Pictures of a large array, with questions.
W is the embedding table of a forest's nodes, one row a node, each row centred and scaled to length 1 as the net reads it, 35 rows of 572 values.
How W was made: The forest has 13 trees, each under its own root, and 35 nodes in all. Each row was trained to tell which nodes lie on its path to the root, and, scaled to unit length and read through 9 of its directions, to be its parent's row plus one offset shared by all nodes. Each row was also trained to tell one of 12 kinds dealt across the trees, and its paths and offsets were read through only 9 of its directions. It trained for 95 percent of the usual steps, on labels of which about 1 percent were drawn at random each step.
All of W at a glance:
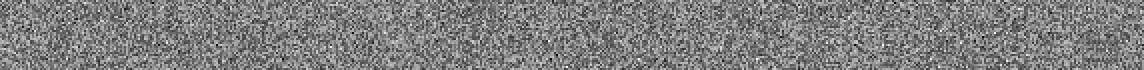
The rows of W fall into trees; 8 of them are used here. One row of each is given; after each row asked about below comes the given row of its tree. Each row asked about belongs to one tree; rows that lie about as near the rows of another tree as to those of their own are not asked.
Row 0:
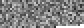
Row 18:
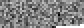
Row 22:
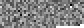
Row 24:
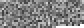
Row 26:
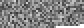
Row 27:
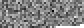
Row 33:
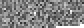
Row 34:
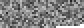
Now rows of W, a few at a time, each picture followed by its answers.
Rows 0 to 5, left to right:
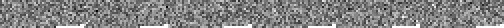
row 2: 33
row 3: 34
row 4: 22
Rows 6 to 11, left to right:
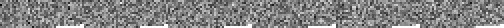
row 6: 22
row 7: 26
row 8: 26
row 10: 27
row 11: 24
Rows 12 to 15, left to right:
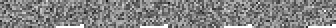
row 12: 33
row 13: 27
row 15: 0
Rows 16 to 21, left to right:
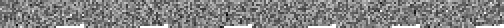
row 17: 18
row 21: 24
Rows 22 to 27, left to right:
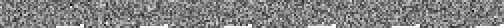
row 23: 27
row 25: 24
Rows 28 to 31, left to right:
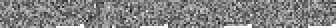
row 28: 34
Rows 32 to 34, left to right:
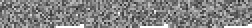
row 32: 26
